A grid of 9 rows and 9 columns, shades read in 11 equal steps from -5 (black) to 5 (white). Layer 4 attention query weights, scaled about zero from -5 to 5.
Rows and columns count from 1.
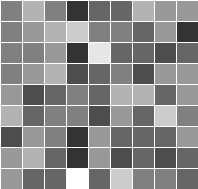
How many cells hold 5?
1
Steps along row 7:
up down down up down same same up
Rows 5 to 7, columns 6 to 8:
2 2 -1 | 1 -1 3 | -1 -1 -1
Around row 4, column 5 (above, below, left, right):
4 -1 -2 0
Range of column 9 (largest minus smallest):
4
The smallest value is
-3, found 5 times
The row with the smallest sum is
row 8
